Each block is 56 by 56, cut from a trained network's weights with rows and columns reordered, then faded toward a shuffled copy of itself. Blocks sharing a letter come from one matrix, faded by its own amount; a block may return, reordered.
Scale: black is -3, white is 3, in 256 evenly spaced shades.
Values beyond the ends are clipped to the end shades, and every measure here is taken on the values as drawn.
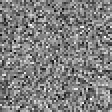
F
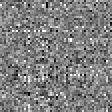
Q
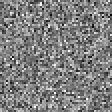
F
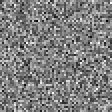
F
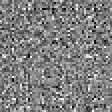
Q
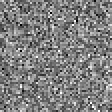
F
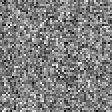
F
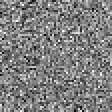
F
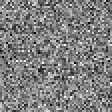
F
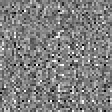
Q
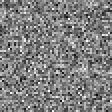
F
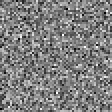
F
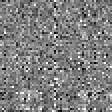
Q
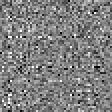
Q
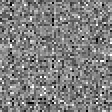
Q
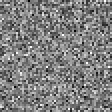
F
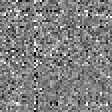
Q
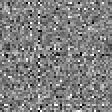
Q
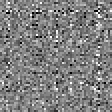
Q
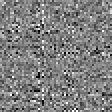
Q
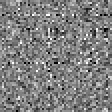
Q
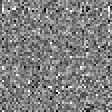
Q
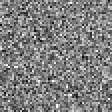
F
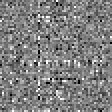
Q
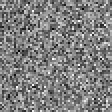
F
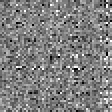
Q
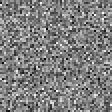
F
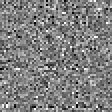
Q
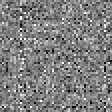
Q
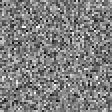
F
